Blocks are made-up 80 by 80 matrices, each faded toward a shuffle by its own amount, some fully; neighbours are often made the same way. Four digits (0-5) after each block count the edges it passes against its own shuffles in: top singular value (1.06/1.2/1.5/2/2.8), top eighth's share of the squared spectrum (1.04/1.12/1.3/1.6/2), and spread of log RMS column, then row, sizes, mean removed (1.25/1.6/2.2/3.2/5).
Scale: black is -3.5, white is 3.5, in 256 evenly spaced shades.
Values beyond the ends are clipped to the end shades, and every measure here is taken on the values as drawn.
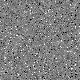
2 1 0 0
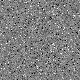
0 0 0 0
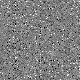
2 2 2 0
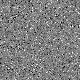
0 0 0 0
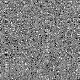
3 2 1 1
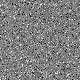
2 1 0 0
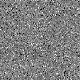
3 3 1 1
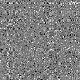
4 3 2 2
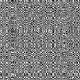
5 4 3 3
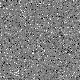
2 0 0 0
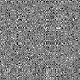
4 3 2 2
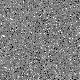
2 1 0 0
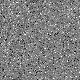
2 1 0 0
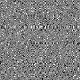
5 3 2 2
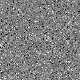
3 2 1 1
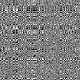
5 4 3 3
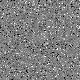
3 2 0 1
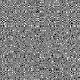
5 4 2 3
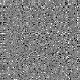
4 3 2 1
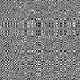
5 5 3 4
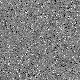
0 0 0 0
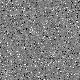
2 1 0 0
